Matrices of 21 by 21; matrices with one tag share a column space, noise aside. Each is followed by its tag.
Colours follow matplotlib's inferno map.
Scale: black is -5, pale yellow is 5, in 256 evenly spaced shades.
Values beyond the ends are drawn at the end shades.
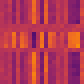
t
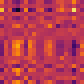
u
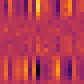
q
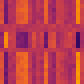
t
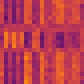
t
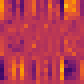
q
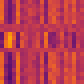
t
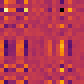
u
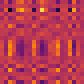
u
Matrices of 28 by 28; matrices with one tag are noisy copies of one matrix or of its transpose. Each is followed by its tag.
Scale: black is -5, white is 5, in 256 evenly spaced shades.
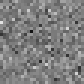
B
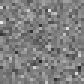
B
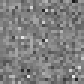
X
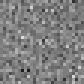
X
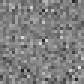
X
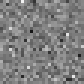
B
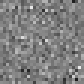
X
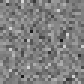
B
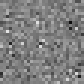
X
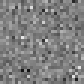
X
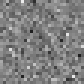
B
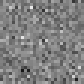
X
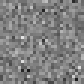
X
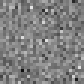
X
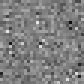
X
